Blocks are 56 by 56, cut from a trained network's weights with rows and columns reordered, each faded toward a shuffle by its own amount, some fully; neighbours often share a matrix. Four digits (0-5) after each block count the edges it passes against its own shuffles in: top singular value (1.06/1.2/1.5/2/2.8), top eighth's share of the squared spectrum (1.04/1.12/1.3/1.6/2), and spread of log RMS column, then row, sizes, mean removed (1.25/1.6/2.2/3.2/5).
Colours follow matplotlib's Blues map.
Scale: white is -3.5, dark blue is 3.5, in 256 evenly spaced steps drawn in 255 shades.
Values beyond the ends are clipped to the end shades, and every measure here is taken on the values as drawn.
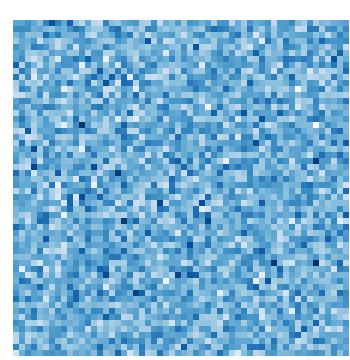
0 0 0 0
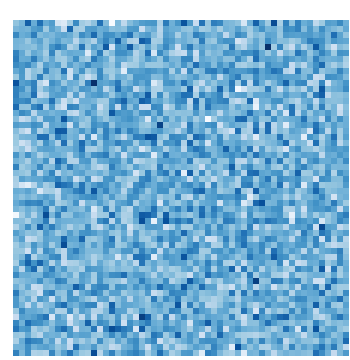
2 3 1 1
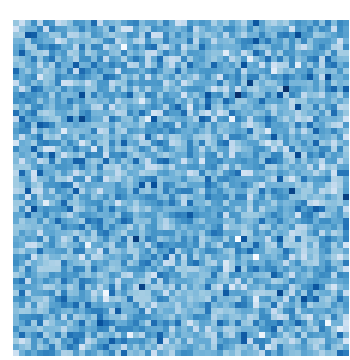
0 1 0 0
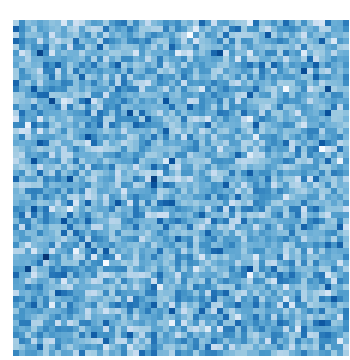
0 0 0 0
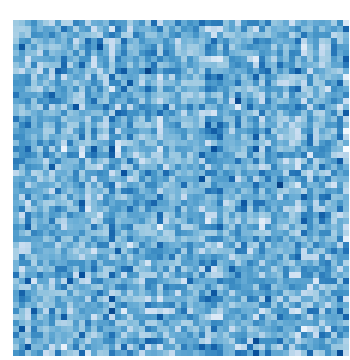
3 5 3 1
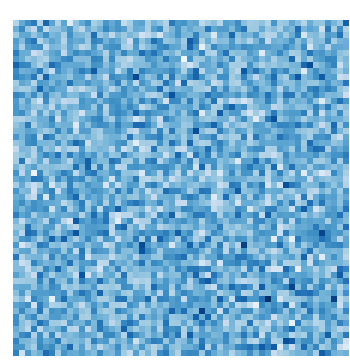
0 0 0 0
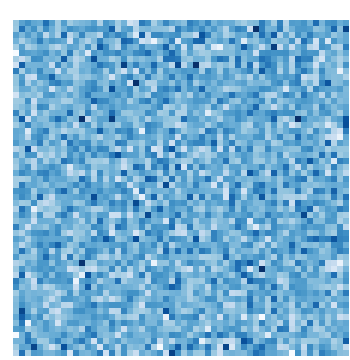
1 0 0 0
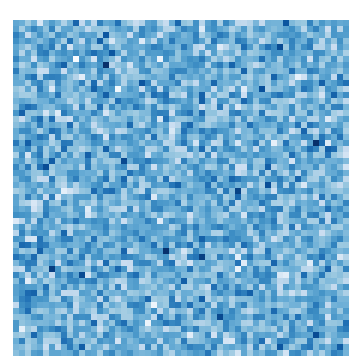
0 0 0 0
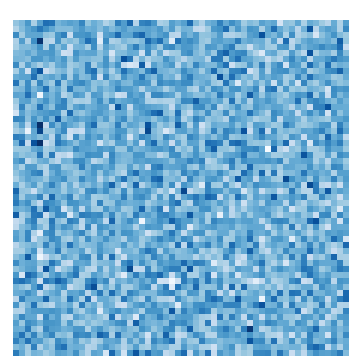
2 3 1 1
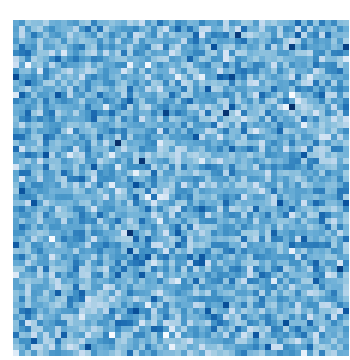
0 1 0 0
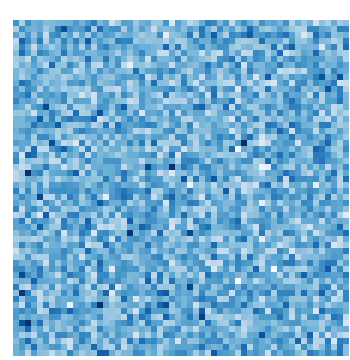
1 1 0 0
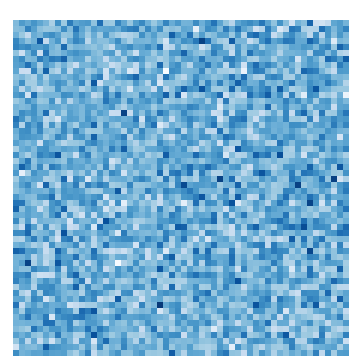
2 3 1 1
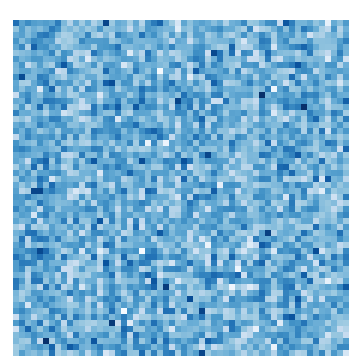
2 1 0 1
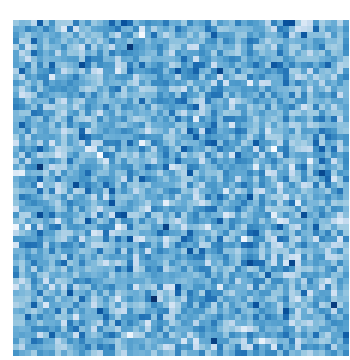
1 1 0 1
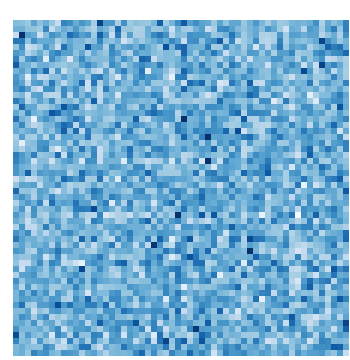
0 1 0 0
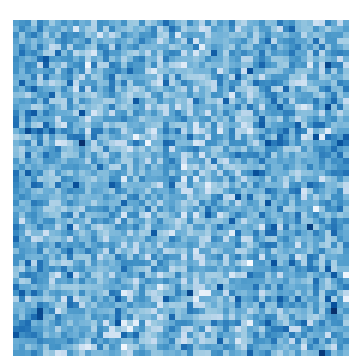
2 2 0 1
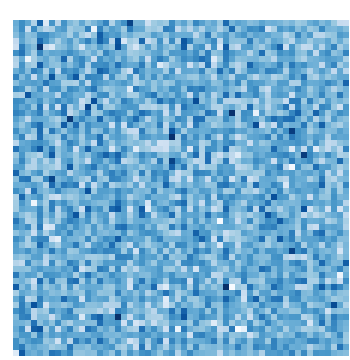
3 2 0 1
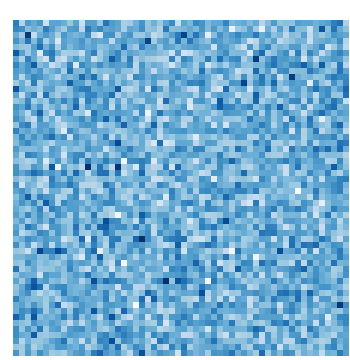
1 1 0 0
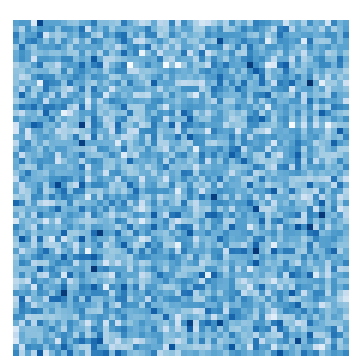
2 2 0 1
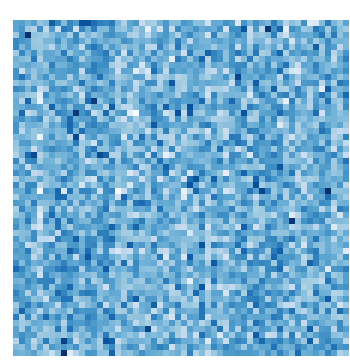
2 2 0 1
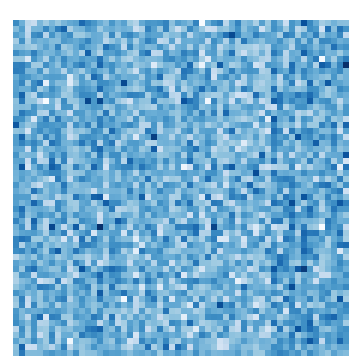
2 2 0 2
